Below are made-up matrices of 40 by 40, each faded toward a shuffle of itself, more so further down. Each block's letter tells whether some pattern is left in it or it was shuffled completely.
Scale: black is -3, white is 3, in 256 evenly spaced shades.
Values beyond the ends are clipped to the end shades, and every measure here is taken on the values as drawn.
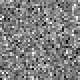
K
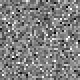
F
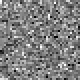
K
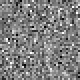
F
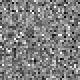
K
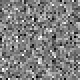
K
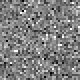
F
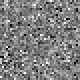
K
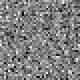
F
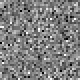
F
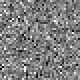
K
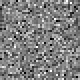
F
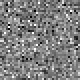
K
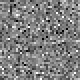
F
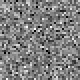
F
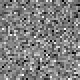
K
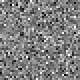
F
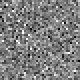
F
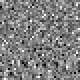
K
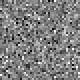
F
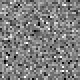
F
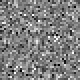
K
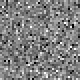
F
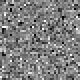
K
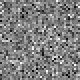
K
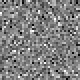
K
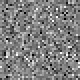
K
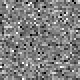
K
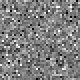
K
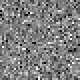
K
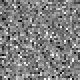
F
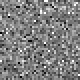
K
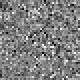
F
